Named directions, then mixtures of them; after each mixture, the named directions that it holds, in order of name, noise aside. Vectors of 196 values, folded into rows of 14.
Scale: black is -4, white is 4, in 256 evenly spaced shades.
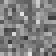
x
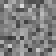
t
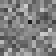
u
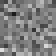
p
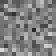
p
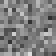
u, x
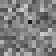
u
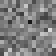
u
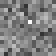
u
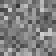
p, u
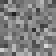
p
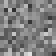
u, x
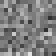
u, x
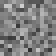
t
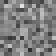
t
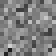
t, u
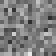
u, x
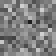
t, u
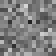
u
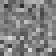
t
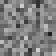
t, x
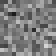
p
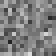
u, x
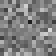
u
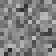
t, u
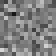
p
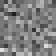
p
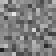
p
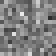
x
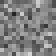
p, x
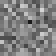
t, u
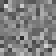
p, t
